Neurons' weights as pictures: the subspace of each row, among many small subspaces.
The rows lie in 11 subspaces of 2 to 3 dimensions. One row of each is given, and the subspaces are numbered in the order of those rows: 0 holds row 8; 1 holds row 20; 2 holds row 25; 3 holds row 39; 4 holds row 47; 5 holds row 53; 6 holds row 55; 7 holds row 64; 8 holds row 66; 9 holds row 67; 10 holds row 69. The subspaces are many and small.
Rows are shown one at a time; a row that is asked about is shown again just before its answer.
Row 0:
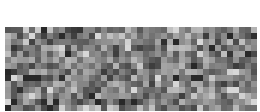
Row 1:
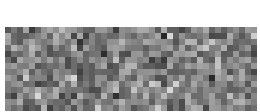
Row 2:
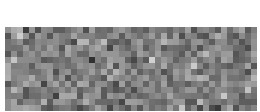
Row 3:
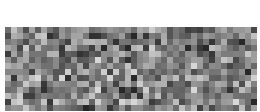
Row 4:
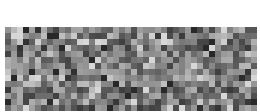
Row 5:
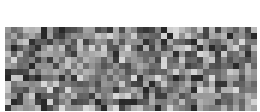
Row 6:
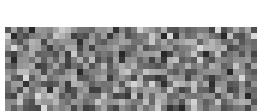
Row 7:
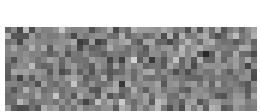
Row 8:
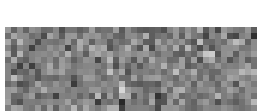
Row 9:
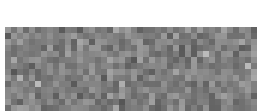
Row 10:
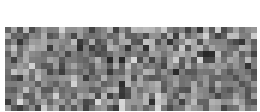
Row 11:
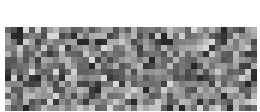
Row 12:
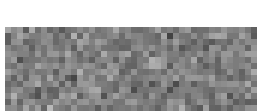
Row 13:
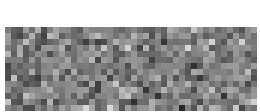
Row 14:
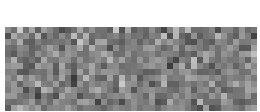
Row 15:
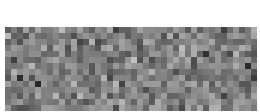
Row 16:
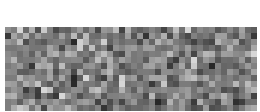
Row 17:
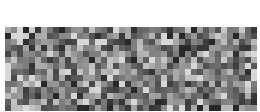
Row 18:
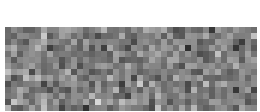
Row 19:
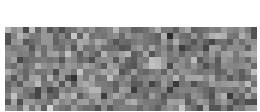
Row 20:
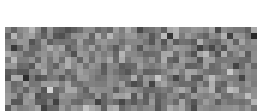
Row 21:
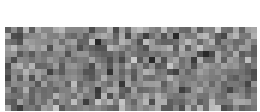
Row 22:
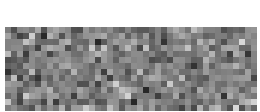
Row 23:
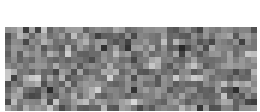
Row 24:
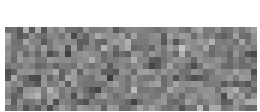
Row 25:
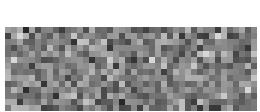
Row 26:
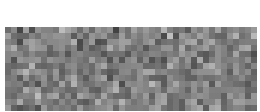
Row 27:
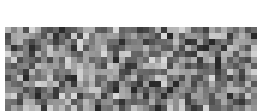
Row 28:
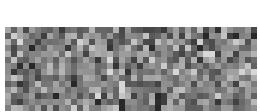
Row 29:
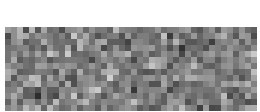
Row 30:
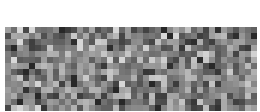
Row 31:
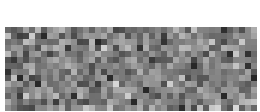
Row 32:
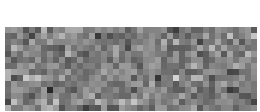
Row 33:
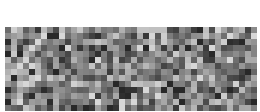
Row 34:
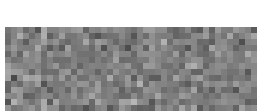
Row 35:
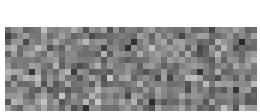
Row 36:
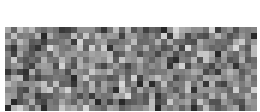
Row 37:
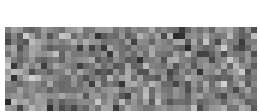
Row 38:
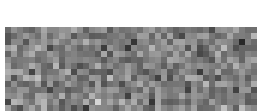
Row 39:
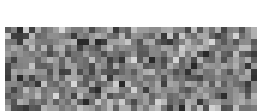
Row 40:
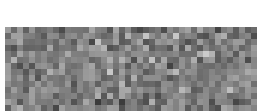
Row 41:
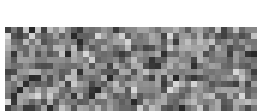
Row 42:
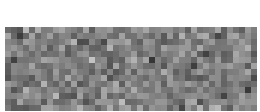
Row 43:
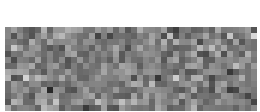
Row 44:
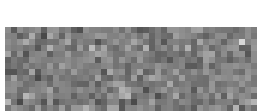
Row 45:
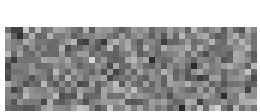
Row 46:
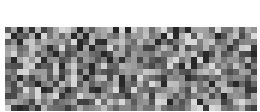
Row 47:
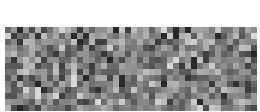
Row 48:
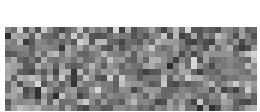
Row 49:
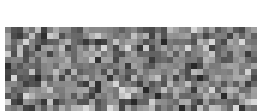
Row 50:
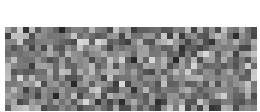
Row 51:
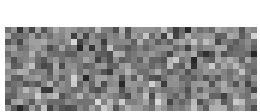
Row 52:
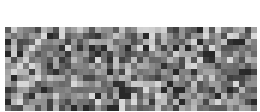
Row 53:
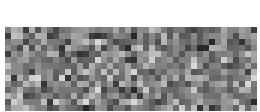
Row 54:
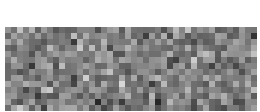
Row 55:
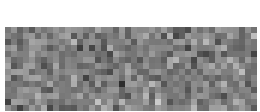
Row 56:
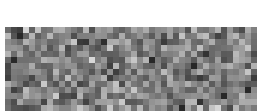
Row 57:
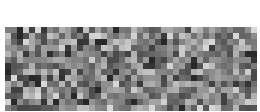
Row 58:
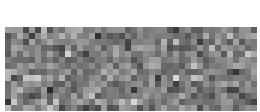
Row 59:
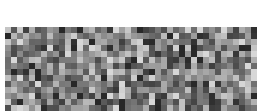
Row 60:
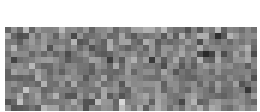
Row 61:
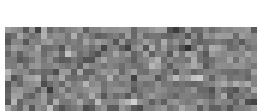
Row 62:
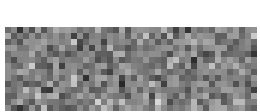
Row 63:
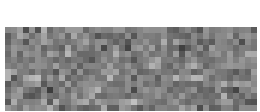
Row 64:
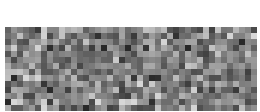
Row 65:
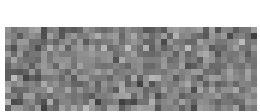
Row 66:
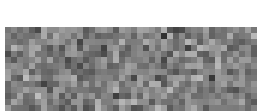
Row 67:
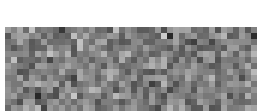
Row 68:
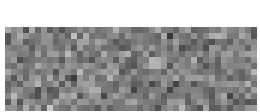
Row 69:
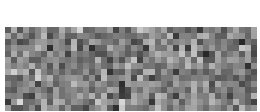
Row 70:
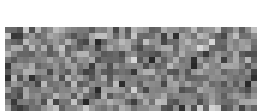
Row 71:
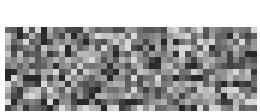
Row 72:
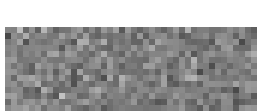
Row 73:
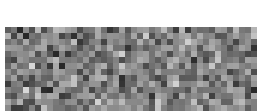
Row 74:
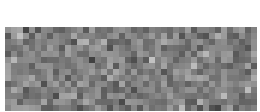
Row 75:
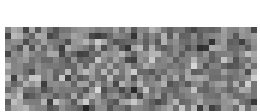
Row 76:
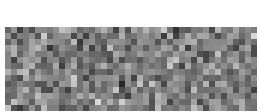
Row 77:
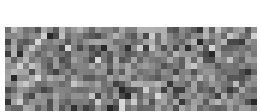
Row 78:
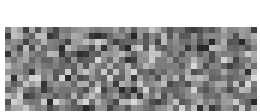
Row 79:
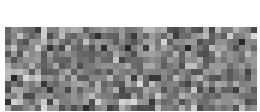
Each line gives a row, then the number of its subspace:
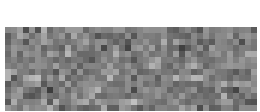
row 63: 9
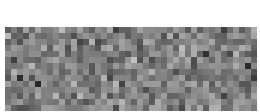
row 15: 10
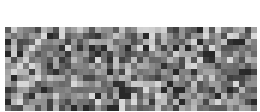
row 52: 0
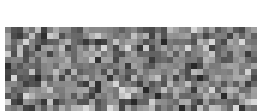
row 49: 3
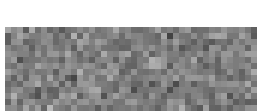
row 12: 8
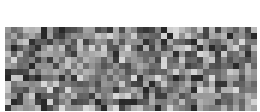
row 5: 9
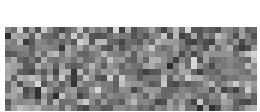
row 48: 4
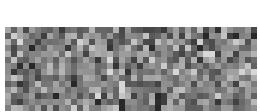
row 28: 0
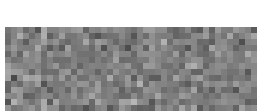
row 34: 7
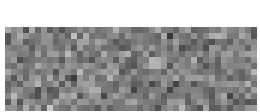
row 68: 8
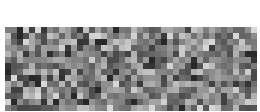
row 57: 7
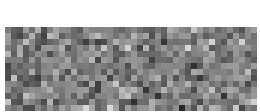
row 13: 3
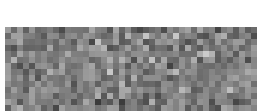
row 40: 5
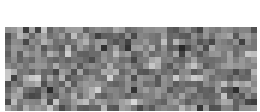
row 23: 9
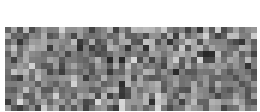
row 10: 3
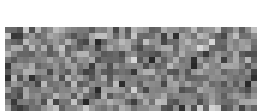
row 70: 5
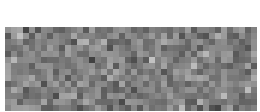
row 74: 2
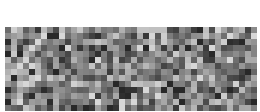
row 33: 0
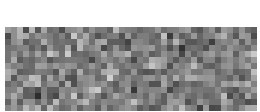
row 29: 9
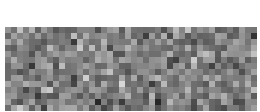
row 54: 6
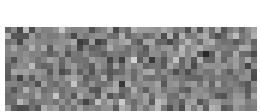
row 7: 3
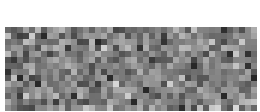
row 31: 10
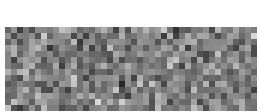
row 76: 4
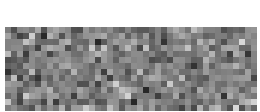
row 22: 10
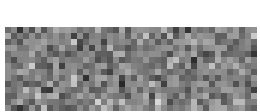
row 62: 6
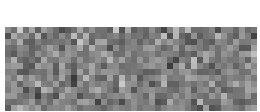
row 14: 4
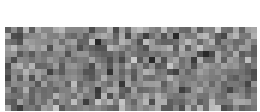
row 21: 5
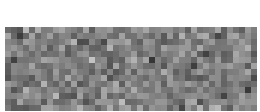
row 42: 2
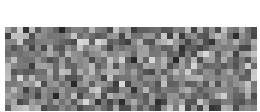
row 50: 3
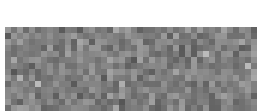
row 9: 10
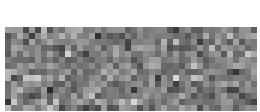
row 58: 1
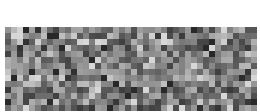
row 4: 0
